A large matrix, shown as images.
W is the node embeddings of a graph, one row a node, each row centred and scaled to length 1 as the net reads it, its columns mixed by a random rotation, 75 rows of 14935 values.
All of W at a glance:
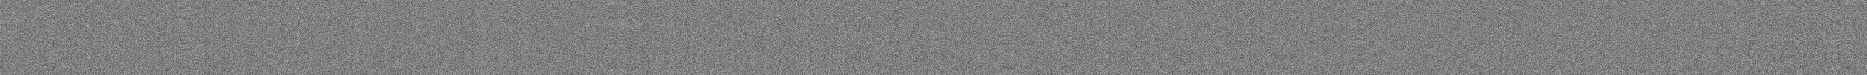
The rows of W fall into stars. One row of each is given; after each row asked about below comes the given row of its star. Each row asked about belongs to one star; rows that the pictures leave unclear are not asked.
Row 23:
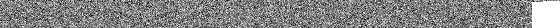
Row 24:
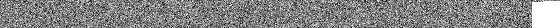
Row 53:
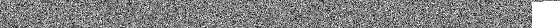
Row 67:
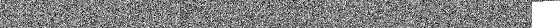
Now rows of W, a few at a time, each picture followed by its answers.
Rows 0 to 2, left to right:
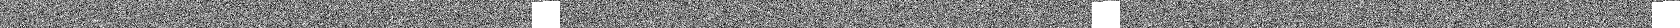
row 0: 53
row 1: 23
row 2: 24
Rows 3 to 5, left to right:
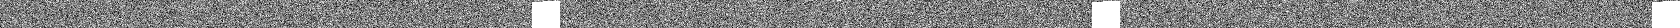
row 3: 23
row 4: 23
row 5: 24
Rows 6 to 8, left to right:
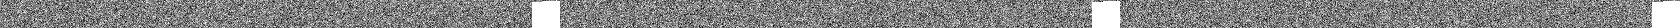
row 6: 67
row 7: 53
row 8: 67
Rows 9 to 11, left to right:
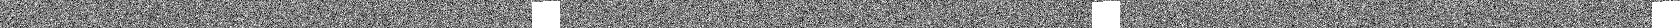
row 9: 53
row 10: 24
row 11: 67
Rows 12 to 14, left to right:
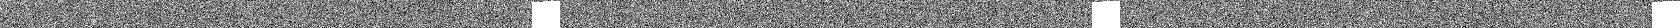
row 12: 53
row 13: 23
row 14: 53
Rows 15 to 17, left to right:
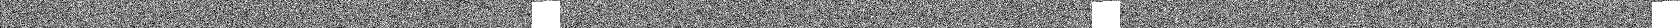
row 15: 23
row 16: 53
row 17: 67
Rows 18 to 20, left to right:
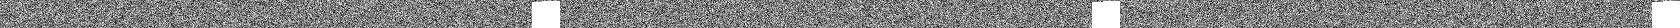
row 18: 67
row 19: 24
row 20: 24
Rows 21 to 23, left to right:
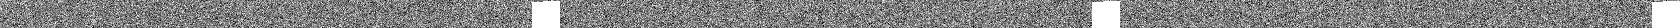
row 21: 53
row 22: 24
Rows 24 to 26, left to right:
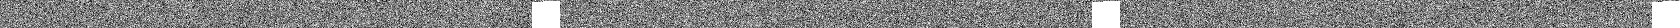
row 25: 24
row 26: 23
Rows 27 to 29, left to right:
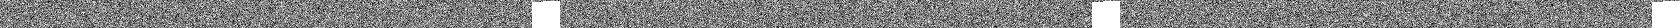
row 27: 53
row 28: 24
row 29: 53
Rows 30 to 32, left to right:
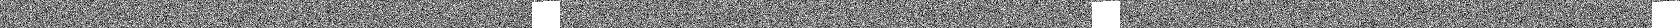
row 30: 24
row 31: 53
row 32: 67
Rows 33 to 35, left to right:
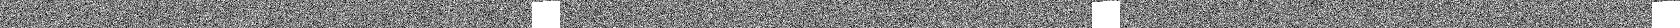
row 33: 53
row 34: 23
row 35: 67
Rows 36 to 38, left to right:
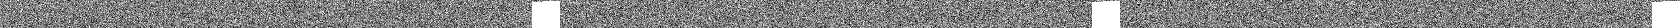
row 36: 67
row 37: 23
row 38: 53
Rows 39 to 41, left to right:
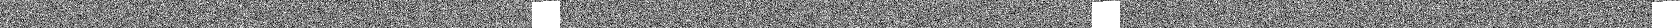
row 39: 53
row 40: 67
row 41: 23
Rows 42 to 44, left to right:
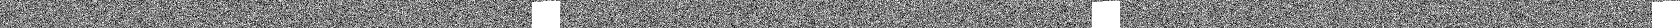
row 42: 23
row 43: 67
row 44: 23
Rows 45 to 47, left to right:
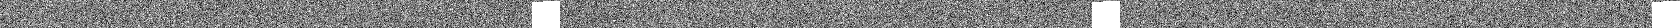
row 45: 24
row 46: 23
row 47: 53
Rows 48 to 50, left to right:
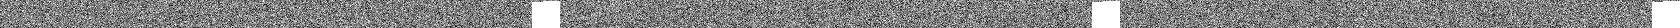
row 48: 24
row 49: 67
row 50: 53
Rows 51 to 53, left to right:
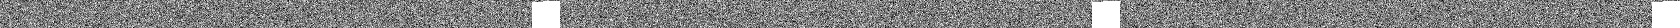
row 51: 24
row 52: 53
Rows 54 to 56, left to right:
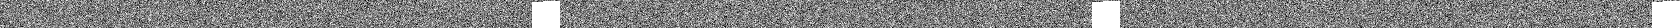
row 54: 24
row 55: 24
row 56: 23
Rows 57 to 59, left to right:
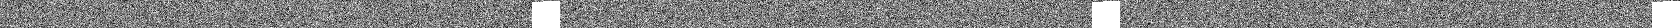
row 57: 24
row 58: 24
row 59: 53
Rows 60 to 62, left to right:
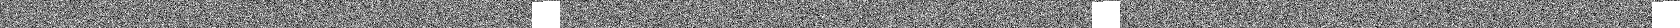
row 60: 24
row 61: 24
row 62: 53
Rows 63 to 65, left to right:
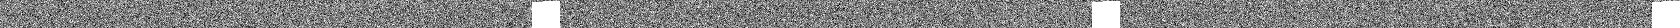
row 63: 67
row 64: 53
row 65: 23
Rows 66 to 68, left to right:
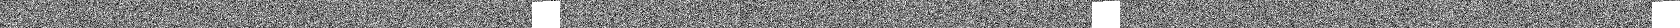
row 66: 67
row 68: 67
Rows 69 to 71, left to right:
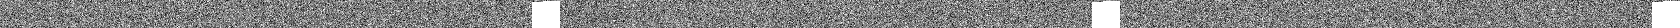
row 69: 23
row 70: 23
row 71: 24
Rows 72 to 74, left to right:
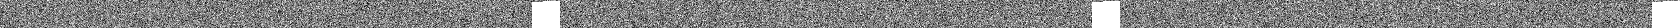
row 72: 23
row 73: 53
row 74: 23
